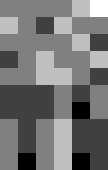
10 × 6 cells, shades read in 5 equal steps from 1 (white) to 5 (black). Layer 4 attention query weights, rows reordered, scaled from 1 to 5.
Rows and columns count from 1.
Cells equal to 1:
1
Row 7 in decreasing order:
5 4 4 4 3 3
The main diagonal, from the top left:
3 3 3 3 3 3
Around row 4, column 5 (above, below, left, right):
2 3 3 2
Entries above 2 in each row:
4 4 5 4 4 6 6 5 5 5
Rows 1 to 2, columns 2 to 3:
3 3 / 3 4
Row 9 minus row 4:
-1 1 1 -1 1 2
